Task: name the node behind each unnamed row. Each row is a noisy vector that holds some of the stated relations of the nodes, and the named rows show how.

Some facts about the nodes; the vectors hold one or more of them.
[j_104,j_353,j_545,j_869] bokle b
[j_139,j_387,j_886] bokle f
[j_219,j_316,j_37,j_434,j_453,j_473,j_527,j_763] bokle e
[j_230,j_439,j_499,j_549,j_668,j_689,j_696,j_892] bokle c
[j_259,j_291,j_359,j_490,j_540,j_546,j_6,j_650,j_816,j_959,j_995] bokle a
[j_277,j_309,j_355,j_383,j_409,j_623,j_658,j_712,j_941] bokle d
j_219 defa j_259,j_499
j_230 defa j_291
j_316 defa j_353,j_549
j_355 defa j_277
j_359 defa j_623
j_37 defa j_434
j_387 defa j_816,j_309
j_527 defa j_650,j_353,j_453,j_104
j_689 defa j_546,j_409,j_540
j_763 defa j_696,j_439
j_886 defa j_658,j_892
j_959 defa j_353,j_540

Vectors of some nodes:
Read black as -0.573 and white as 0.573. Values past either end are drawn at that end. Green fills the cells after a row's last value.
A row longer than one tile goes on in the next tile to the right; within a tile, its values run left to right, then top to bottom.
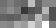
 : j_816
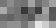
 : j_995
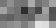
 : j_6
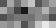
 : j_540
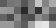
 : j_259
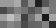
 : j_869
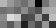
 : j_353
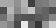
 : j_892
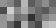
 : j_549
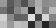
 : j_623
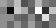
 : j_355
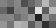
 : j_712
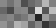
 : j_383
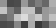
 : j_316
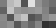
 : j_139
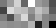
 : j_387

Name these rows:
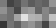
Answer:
j_453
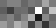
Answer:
j_409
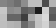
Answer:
j_359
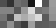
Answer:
j_219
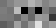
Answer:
j_291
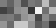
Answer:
j_309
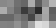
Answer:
j_650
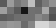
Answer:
j_546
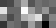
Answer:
j_763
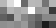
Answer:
j_886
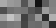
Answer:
j_104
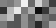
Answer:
j_230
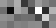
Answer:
j_277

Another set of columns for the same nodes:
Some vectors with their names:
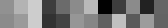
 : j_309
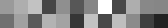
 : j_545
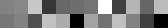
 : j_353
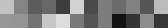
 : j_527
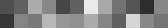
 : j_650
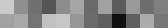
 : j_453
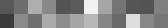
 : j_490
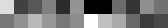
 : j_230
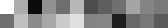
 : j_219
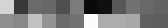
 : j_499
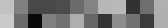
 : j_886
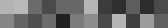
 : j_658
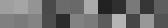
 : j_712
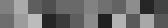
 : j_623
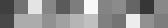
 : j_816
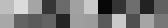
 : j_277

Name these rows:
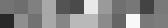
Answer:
j_259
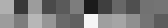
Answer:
j_668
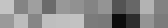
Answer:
j_434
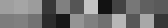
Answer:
j_409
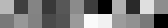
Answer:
j_689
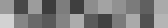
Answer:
j_139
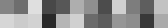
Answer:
j_387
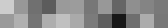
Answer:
j_473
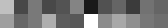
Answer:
j_892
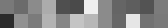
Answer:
j_291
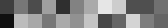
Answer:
j_359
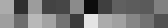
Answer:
j_549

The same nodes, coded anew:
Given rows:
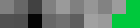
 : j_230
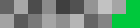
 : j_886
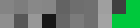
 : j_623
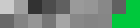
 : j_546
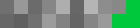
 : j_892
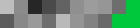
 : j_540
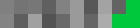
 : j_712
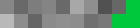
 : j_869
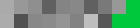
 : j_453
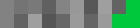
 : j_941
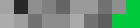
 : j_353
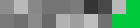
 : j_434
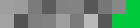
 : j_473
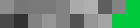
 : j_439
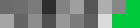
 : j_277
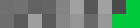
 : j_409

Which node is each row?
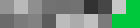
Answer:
j_37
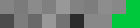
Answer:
j_499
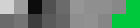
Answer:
j_291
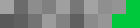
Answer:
j_549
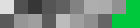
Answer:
j_959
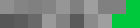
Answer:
j_668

